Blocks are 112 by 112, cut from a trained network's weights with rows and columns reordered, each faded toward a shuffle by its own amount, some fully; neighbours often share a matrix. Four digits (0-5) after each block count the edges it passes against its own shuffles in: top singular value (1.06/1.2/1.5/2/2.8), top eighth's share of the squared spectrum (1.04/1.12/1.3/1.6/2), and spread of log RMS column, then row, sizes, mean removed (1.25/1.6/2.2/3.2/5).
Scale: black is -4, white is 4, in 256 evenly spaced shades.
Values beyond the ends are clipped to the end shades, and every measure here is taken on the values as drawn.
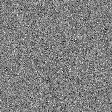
0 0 0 0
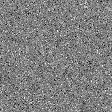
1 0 0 0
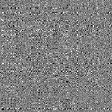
4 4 3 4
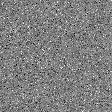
0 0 0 0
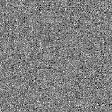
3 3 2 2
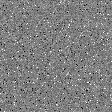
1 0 0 0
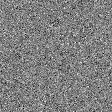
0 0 0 0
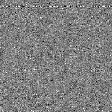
3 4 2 2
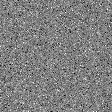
0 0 0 0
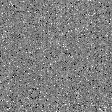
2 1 0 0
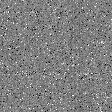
1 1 0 1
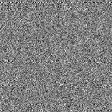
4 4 0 2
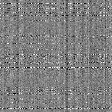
4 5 0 4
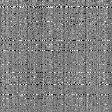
4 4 0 4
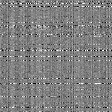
4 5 0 4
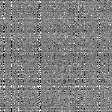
4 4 4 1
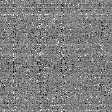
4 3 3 0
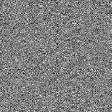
4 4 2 3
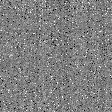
2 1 0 1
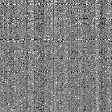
4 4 0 3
